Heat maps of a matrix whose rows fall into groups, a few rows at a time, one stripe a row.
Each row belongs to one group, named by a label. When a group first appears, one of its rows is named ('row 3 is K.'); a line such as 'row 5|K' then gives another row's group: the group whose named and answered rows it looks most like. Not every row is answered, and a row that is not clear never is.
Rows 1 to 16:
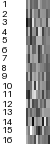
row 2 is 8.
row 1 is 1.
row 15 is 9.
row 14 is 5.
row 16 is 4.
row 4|1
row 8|4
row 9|8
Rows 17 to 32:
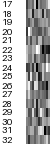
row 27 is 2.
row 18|5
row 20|2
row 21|1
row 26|2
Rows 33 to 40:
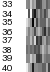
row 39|9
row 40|4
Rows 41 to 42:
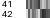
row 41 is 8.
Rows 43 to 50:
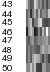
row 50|9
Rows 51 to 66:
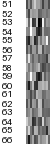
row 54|9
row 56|1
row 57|2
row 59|9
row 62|1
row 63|5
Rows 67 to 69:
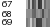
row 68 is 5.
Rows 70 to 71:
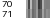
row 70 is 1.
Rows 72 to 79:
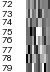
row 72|4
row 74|1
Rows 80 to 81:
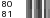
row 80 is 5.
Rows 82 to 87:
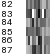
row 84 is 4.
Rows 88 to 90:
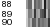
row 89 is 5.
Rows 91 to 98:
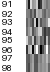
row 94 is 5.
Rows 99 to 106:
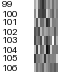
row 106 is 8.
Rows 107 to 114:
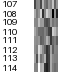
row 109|9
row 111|5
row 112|9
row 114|9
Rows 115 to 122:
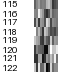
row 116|9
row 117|1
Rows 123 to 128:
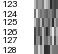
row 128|9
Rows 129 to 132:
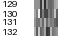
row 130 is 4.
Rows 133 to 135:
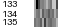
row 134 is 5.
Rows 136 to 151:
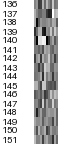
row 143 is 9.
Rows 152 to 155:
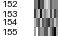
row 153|5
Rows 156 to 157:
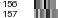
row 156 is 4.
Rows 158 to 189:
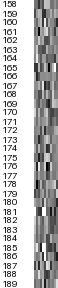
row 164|2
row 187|1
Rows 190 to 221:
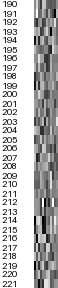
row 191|2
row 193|5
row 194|8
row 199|8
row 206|2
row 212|9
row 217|1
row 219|8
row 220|5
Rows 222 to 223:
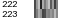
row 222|5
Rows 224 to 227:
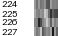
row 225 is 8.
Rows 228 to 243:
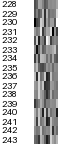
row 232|1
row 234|8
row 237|9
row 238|9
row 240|4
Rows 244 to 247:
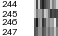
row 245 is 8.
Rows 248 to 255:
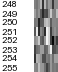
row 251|1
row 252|5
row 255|9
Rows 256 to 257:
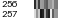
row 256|8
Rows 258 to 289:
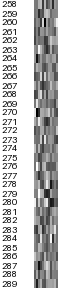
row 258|9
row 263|9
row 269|2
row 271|9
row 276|2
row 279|9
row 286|4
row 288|1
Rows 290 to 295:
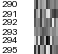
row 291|5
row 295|1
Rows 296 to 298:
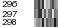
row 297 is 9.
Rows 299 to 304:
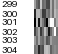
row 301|8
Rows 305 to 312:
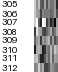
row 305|4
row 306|4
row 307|2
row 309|5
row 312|9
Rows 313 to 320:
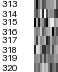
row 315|8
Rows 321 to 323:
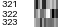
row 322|5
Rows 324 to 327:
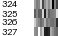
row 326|4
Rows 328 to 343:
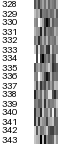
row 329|4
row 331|4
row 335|5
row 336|9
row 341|8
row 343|4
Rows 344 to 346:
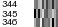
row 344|9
